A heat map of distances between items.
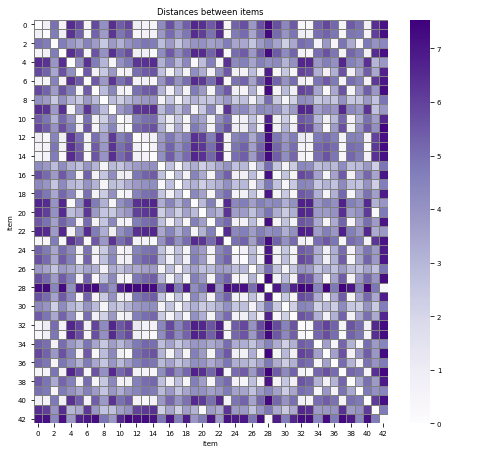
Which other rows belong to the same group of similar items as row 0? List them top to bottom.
1, 3, 6, 12, 13, 14, 23, 32, 33, 37, 40
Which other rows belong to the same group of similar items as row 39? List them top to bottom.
2, 34, 36
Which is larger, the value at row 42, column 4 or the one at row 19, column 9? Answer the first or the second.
the first
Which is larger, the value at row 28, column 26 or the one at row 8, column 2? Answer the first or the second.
the first
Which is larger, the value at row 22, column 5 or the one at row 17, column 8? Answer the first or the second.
the first
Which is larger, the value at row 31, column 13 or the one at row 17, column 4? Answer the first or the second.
the first
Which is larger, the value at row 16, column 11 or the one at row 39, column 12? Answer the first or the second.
the second
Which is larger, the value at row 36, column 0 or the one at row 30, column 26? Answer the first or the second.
the first
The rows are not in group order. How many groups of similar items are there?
7
